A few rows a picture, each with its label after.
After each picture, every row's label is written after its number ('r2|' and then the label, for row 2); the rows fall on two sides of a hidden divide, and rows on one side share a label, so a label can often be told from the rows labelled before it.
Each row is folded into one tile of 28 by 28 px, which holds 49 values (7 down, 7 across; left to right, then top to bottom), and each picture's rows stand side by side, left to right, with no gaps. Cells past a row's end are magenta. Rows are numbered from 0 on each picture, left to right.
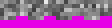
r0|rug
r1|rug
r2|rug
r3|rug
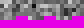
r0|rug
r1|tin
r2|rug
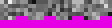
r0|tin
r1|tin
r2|tin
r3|rug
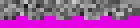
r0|tin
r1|rug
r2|rug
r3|rug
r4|tin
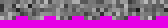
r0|rug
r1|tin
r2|rug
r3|tin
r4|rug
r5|rug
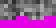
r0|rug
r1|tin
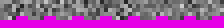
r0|rug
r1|rug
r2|rug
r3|tin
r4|tin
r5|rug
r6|tin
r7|rug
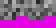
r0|rug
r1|rug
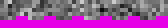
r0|rug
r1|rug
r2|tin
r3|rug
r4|rug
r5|rug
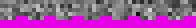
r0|rug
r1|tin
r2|rug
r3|tin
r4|rug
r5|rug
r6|tin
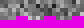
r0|tin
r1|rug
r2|tin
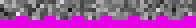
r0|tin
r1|rug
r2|rug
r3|tin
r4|rug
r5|tin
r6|tin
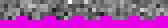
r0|tin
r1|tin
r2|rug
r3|tin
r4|tin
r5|tin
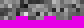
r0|tin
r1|tin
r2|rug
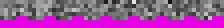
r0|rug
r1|tin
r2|tin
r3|tin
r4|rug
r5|tin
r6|rug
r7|tin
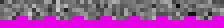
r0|rug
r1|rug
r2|tin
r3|rug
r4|rug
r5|rug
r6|rug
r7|tin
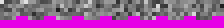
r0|tin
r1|tin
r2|rug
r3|rug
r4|tin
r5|tin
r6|tin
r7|tin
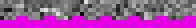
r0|tin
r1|tin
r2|rug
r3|rug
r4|rug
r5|rug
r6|tin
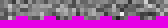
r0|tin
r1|tin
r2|tin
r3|rug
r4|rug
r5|tin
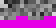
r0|rug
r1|tin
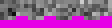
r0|tin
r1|tin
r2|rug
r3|rug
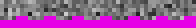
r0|tin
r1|rug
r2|rug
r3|tin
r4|rug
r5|tin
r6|rug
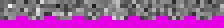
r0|tin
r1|tin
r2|rug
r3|rug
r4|rug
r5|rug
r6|tin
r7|rug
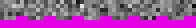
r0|tin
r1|tin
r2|rug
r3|rug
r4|rug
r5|rug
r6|tin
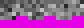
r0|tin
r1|rug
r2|rug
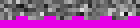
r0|rug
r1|rug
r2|rug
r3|tin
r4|tin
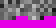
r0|tin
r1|rug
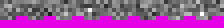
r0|tin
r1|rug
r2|tin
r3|rug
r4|rug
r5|rug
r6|rug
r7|rug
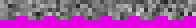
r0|rug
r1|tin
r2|rug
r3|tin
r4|tin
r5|tin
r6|tin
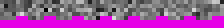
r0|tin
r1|rug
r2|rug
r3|rug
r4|rug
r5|tin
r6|rug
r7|rug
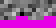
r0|rug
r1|rug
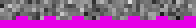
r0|tin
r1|rug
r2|rug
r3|rug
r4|rug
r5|rug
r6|tin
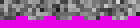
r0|tin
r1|rug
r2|tin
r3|rug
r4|rug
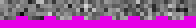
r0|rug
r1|rug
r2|rug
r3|tin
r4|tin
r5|rug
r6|rug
